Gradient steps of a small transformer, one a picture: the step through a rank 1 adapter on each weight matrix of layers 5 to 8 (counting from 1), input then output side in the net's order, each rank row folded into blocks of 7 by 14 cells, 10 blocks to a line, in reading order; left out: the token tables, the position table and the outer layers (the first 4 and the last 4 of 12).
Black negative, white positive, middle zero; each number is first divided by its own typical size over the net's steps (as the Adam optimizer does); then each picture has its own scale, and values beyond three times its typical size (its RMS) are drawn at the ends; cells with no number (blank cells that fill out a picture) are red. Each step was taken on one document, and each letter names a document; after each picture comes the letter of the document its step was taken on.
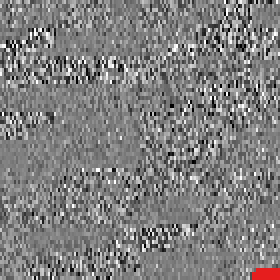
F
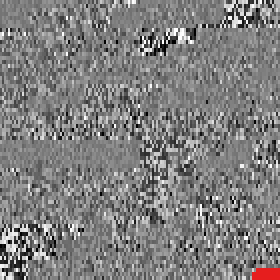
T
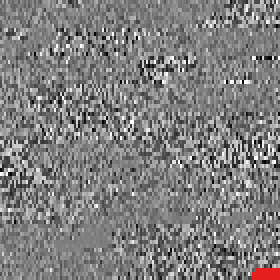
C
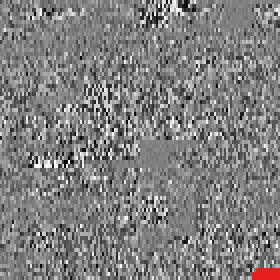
T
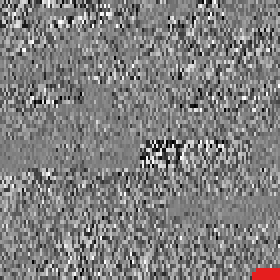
F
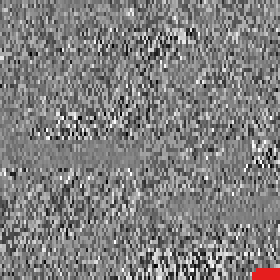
T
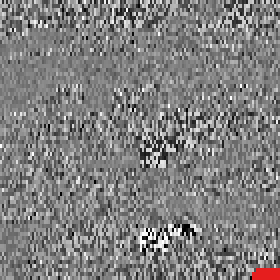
C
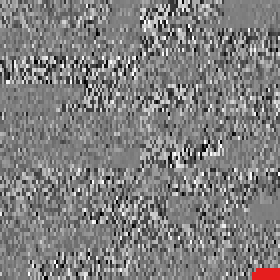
F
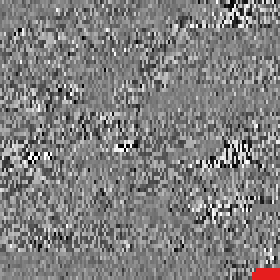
C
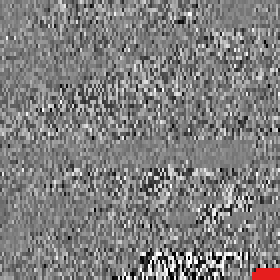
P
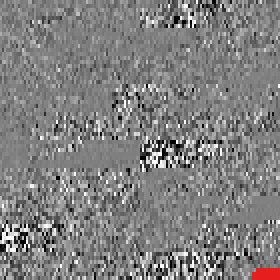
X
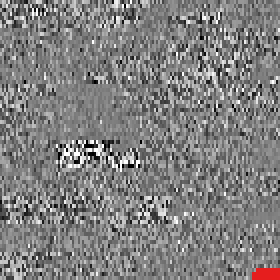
F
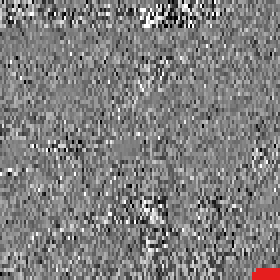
X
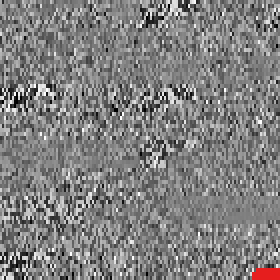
T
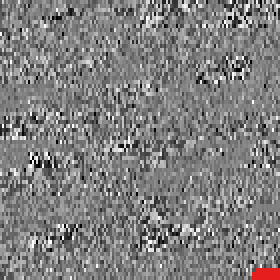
C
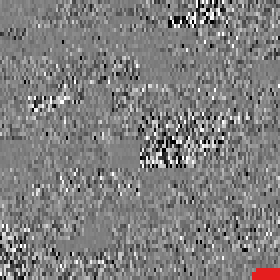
X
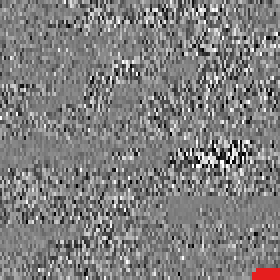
F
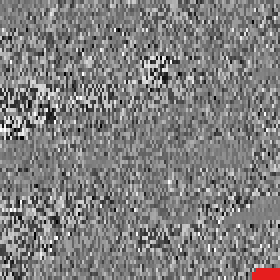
T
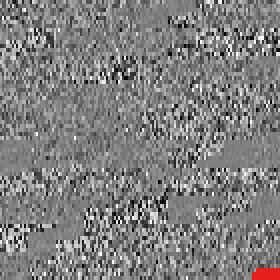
F
